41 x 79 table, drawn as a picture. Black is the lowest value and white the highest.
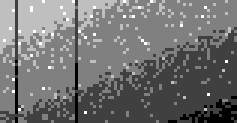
Odd lines: columns 6 and 26. Mirror symmetry: none. Slope: up to the top left. Ninth with the highest average: top left. Ninth with the lowest average: bottom right.
